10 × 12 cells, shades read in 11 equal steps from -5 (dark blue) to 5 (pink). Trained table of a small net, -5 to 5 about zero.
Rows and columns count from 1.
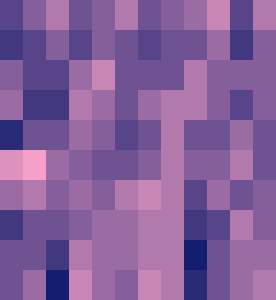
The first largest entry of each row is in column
10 10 5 4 8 2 7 7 4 4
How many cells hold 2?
21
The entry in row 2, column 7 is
-2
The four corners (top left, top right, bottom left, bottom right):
-2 2 -1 2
